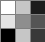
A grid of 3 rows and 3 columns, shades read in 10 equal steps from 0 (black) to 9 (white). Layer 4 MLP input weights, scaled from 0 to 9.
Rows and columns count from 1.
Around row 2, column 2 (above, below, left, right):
7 7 8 3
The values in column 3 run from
1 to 3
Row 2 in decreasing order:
8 5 3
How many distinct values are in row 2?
3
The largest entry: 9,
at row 1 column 1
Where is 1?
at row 1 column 3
